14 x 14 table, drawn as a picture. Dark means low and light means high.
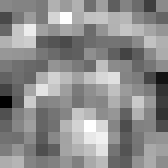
Odd rows or columns: none. Slope: none. Rings: centred on the bottom middle. Histogram: bell-shaped. Ninth with the highest average: bottom middle.
